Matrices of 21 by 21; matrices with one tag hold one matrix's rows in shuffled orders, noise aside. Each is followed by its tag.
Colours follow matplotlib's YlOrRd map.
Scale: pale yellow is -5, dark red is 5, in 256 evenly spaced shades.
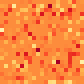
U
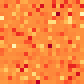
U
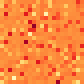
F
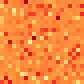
F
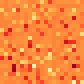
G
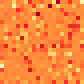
U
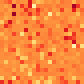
G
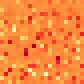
F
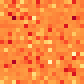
G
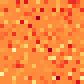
U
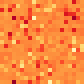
G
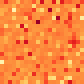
U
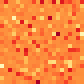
U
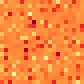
F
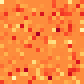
U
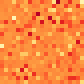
U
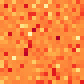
F
